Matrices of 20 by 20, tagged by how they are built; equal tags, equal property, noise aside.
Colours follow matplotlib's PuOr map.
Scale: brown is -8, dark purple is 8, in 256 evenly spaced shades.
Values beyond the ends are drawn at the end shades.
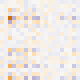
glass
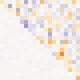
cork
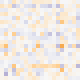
glass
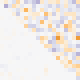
cork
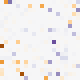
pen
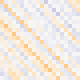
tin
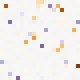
pen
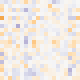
glass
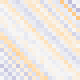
tin
